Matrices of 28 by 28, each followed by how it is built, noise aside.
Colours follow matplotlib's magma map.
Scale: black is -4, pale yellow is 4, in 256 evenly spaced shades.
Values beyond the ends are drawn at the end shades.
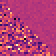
lower triangular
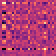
low rank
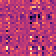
low rank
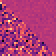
lower triangular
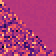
lower triangular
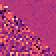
lower triangular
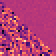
lower triangular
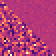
lower triangular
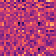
low rank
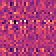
low rank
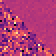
lower triangular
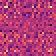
low rank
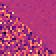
lower triangular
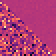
lower triangular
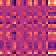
low rank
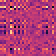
low rank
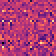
low rank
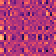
low rank
